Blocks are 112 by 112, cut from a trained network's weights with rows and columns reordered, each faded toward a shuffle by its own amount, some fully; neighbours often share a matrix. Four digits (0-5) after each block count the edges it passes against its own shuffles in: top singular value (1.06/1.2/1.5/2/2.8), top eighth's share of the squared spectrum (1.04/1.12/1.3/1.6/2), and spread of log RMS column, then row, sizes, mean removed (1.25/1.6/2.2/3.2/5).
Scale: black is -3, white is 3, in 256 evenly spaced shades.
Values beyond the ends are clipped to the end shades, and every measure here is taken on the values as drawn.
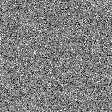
0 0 0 0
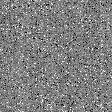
1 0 0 0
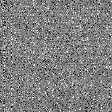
2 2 2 0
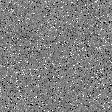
0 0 0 0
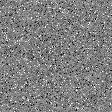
0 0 0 0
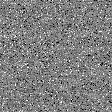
1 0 0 0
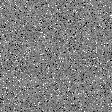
0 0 1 0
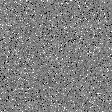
0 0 0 0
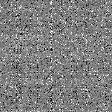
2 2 2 0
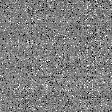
2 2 2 0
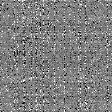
3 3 3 0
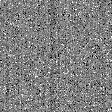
2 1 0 1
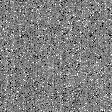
2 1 0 1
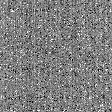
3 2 0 2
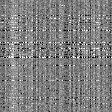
5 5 2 4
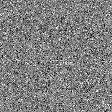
2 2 1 1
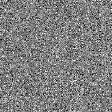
2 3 2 2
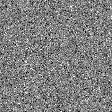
1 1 0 0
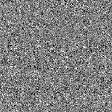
2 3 2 2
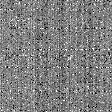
4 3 1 3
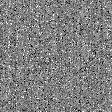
2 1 0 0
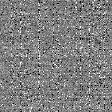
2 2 3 0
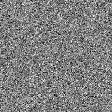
3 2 0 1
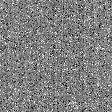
2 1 0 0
